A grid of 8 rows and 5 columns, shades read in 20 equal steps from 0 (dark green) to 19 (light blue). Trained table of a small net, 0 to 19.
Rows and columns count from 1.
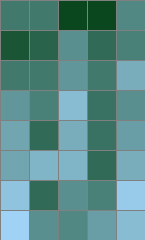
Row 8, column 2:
10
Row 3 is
7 7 11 7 14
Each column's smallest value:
2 4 0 0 8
